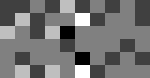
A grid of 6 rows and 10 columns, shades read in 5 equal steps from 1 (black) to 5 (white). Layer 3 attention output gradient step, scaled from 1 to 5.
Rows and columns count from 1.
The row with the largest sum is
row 6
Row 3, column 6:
3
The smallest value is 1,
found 2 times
